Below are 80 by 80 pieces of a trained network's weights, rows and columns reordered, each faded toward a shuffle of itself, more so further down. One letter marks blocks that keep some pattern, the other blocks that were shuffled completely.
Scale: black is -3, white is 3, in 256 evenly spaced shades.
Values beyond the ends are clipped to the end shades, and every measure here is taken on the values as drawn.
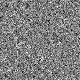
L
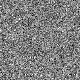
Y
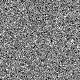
L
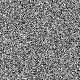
L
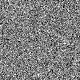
L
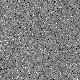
L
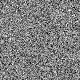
L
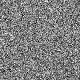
L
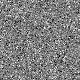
L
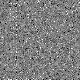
Y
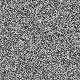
L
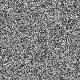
L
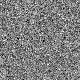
L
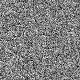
Y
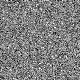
Y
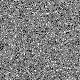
L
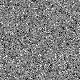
L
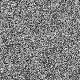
L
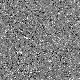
L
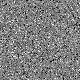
L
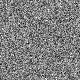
L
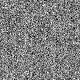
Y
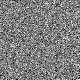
Y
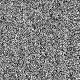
Y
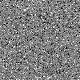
L
